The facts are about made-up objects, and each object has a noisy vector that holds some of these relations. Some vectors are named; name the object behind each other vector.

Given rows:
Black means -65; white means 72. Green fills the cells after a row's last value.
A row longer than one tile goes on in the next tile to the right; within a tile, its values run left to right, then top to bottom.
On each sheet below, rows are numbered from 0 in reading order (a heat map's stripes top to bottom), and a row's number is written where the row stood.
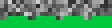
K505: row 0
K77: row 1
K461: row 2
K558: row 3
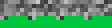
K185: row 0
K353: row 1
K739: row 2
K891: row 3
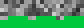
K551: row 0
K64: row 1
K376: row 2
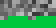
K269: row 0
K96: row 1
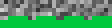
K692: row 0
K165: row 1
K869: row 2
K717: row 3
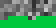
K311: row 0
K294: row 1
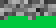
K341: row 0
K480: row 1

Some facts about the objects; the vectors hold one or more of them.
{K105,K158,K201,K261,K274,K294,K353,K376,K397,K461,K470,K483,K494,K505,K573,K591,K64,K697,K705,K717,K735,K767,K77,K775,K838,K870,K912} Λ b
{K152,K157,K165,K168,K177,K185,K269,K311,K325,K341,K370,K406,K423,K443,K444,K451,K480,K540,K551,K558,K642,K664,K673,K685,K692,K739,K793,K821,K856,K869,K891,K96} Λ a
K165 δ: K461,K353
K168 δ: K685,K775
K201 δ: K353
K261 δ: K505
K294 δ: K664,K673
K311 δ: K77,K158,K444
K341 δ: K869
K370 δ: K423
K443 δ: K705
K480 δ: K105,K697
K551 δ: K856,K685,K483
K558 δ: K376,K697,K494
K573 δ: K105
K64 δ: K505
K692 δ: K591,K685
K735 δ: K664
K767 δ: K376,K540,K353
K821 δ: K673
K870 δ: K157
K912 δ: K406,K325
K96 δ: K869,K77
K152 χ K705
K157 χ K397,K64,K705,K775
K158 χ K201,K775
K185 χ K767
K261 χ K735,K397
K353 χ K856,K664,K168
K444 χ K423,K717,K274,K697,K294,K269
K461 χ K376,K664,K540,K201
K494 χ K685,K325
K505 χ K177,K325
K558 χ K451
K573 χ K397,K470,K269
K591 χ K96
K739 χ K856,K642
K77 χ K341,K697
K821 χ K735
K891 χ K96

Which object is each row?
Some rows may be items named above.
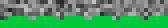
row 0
K105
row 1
K775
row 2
K821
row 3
K591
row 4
K642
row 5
K325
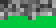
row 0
K821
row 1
K165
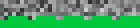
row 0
K705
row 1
K201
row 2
K540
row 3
K685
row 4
K856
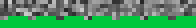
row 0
K261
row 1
K96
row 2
K573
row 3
K152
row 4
K673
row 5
K157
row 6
K158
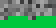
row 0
K177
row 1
K444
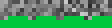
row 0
K483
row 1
K177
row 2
K505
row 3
K735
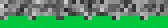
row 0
K376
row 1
K739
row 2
K573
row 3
K294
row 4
K201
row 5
K767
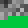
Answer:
K664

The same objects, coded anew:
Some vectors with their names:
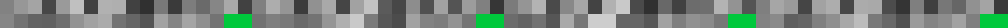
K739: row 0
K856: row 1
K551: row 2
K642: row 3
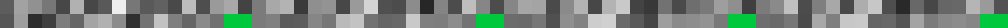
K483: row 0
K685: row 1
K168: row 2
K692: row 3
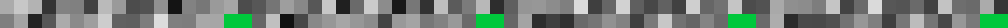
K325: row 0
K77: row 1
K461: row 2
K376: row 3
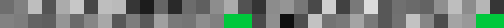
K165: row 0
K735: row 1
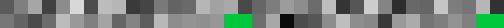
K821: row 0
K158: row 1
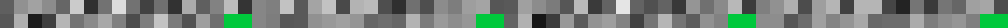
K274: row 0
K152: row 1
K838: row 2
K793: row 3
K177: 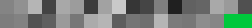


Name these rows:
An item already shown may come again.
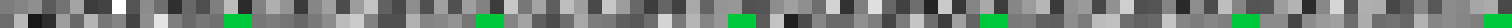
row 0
K505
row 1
K856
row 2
K157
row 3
K697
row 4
K685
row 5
K673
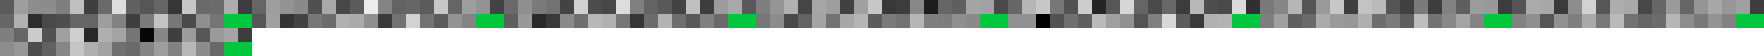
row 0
K376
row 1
K775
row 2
K591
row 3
K177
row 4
K705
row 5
K269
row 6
K664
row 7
K444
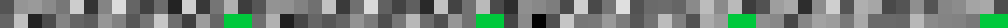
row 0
K697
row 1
K105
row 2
K735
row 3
K673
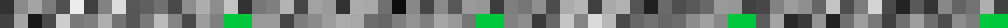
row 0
K294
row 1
K869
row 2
K96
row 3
K767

